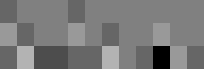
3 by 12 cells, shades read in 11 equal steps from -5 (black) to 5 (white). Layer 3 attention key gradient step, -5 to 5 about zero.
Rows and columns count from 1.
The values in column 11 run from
0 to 1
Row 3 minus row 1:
0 2 -2 -2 0 -1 2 0 -1 -5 1 -1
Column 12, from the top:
0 0 -1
